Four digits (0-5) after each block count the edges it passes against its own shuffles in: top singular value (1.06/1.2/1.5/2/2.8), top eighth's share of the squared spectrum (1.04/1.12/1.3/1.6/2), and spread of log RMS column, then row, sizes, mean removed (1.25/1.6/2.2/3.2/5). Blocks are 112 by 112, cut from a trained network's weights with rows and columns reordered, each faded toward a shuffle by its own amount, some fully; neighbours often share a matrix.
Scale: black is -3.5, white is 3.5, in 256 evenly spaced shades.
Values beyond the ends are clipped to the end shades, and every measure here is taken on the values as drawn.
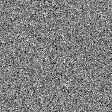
2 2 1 0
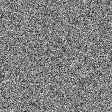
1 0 0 0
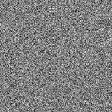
4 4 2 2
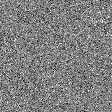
0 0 0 0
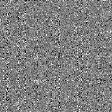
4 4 3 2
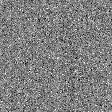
1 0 0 0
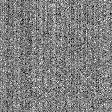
4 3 0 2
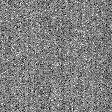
2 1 0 1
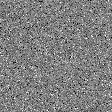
0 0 0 0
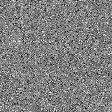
2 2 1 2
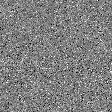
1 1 0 1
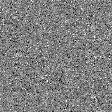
2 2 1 0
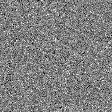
2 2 1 0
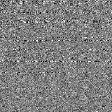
3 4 1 3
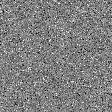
1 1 0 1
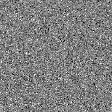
2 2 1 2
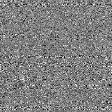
3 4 1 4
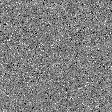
0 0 0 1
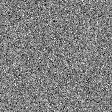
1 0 0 0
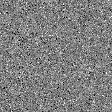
2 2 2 0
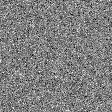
0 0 0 0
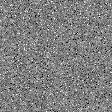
2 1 1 0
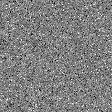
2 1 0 0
